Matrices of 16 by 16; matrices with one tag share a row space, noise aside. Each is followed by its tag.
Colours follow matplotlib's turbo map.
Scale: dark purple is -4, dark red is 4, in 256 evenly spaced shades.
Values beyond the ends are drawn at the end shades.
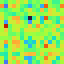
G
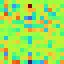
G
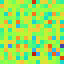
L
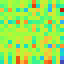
L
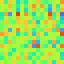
L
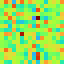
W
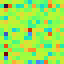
G
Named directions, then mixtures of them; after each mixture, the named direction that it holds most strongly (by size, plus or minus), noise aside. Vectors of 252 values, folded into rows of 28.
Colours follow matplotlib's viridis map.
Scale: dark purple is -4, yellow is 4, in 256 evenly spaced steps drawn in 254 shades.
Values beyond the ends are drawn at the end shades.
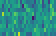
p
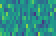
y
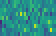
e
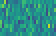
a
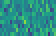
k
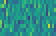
a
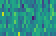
p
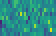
e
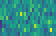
e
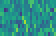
k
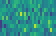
e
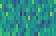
y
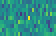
e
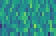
k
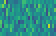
a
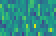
y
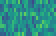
y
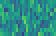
y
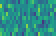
y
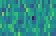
p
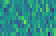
k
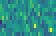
e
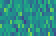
k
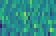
e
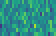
k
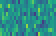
y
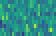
y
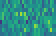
e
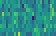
p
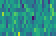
p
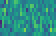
a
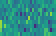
e
